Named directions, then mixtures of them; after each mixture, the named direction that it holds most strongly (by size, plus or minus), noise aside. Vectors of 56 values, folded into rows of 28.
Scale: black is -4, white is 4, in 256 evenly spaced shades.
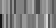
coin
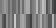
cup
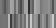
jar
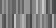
cup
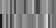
coin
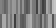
cup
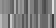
jar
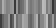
coin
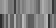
coin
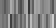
jar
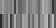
coin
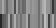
coin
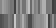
cup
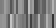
jar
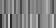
jar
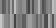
coin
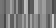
jar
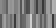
cup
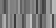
cup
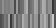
jar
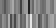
jar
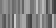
cup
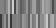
coin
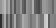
coin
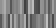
jar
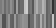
cup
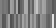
jar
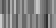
coin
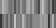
coin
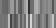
jar
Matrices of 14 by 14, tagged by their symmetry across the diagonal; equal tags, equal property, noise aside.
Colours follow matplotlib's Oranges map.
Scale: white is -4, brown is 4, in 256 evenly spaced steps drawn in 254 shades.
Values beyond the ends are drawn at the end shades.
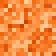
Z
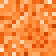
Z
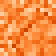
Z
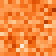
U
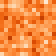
U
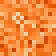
Z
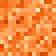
Z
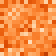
Z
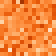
U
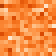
U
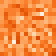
Z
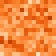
U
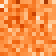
U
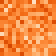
Z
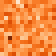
U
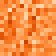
U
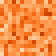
U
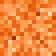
Z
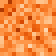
Z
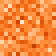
Z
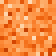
U
